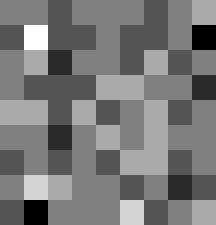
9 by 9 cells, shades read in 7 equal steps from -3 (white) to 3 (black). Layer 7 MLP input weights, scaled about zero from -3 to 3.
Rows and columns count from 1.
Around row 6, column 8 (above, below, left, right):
1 1 -1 0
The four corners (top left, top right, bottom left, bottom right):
0 -1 1 -1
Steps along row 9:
up down same same down up down down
